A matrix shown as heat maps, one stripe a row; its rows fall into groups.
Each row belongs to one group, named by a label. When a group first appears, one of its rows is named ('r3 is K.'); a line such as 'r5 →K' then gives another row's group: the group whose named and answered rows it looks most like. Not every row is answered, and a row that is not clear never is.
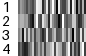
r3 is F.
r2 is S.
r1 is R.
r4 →R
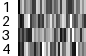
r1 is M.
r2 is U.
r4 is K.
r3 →R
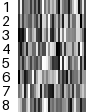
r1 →S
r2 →K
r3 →K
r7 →M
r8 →S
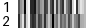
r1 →M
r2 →M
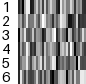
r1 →U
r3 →F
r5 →U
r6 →M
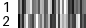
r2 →K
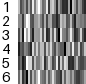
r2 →U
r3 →U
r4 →R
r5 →K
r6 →R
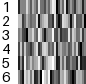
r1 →U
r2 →S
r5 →U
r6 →K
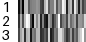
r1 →F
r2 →M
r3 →M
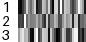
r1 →K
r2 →F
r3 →S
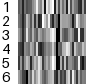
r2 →K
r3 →U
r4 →F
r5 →U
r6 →R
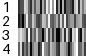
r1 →F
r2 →K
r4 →S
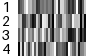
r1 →K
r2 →S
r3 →K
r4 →F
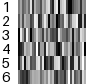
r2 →S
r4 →F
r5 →M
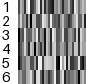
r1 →M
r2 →S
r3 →F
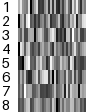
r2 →M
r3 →R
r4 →M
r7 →F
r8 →U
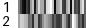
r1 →R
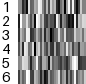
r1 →R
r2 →M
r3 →M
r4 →F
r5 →S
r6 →M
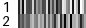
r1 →F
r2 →R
